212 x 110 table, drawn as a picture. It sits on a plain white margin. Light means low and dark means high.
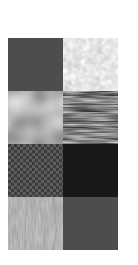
The table splits into 4 rows of 2 panels. Panel 1,1: high, flat. Panel 1,2: very low, blotchy, faint in contrast. Panel 2,1: low, smooth. Panel 2,2: middling, streaked across, strong in contrast. Panel 3,1: high, checkered. Panel 3,2: very high, flat. Panel 4,1: low, streaked downward, faint in contrast. Panel 4,2: high, flat.
